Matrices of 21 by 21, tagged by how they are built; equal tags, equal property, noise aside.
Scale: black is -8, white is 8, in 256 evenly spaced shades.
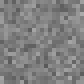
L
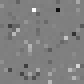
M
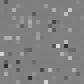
M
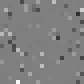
M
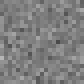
L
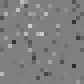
M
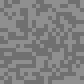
L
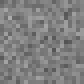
L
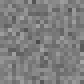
L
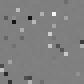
M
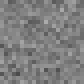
L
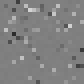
M
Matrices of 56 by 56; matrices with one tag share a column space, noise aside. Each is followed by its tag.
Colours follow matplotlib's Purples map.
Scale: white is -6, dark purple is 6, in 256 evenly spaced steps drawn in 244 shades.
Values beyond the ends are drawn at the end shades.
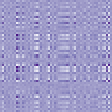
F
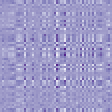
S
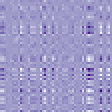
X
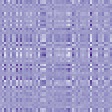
S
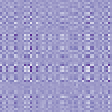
F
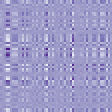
S
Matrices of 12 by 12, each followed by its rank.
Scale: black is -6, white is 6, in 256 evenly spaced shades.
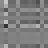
one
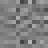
two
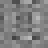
two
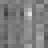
two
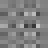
one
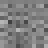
two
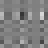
one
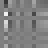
one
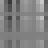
one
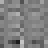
two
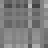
one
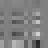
one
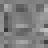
two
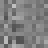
two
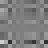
one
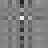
one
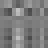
one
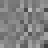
two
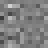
two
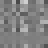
two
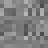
two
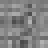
two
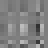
one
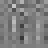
two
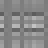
one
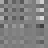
one
